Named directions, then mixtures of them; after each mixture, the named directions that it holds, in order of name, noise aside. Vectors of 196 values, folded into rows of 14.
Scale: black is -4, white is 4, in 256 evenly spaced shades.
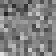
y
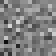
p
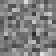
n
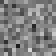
n, p, y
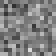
p, y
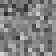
y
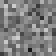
p, y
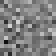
p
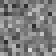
p, y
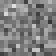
n, y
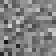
p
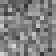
n, y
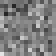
y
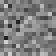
n, p
